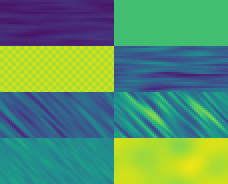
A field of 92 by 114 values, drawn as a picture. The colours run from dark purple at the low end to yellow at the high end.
The table splits into 4 rows of 2 panels. Panel 1,1: very low, streaked across, faint in contrast. Panel 1,2: high, flat. Panel 2,1: very high, checkered, faint in contrast. Panel 2,2: low, streaked across. Panel 3,1: low, slanting down to the right. Panel 3,2: middling, slanting down to the right, strong in contrast. Panel 4,1: middling, slanting down to the right, faint in contrast. Panel 4,2: very high, smooth, faint in contrast.
